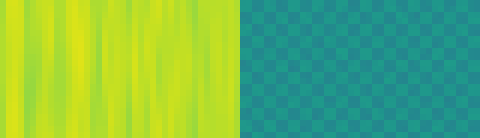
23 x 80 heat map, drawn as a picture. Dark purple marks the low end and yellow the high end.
The table splits into one row of 2 panels. Panel 1,1: very high, streaked downward, faint in contrast. Panel 1,2: middling, checkered, faint in contrast.
